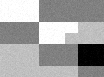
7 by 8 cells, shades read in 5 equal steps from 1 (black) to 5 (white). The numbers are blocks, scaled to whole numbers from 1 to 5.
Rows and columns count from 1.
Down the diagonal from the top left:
5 5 3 5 3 3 3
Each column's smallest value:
3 3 3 3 3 3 1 1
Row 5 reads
4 4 4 3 3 3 1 1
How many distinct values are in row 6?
3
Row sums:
30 30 32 31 23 23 30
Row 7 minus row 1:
-1 -1 -1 1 1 1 0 0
